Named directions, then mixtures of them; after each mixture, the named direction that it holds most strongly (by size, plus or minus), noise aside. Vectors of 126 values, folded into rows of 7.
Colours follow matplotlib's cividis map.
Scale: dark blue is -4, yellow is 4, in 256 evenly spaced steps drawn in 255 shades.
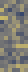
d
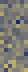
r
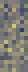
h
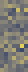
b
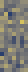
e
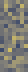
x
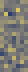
e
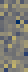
r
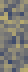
e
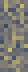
x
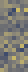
b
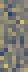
e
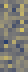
h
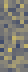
x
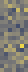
b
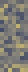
d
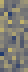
e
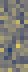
x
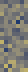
r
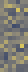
b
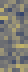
d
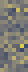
b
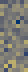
r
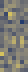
e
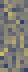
e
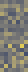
b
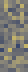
x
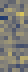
d
